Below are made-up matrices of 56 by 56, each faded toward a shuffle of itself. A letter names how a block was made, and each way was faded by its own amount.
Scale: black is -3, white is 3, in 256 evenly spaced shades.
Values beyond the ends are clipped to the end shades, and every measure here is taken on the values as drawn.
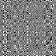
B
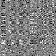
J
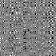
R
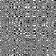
R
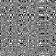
R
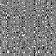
R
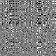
R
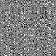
J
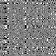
R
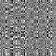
B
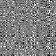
R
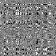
R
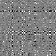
R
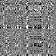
R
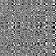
B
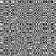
B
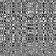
B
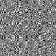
J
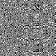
J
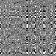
B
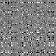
R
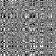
B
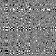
R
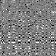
R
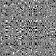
J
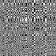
B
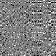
J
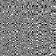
R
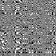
R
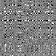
R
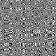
R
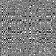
R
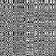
B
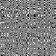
R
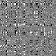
R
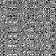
J
